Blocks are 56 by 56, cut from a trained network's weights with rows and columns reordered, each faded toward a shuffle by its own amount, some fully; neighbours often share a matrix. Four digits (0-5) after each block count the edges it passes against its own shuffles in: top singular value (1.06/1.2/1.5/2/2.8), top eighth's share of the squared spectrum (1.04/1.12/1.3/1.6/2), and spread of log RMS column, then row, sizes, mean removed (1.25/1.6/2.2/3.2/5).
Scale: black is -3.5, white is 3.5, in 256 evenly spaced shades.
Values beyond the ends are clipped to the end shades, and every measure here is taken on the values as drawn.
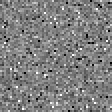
0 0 0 0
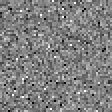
1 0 0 0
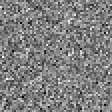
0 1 0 0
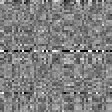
4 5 0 3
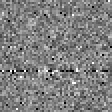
3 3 0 2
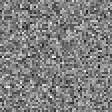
3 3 0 1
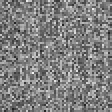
2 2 0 0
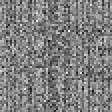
4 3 0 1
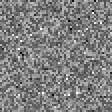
0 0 0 0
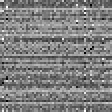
4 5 2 3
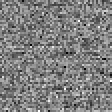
2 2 0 0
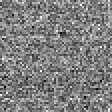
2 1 0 0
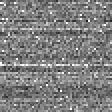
4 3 0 2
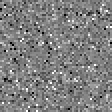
2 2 0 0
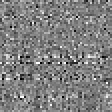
4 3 0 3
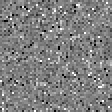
0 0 0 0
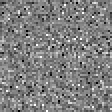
2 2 0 1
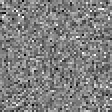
2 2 0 0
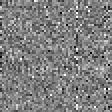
3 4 2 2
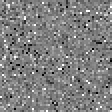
0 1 0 0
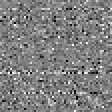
3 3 1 2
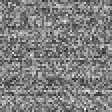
3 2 0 0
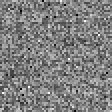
0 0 0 0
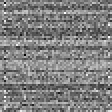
4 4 1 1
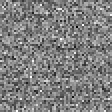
1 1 0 0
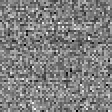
2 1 0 0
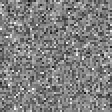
0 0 0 0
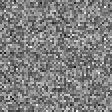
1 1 0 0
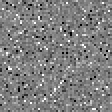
0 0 0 0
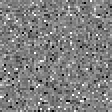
2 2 0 0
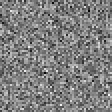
1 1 0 0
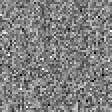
0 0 0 0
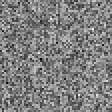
1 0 0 0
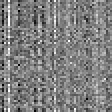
4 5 3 2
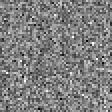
1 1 0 0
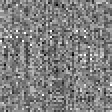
3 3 0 1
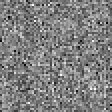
2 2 0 1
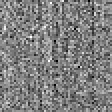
3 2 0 0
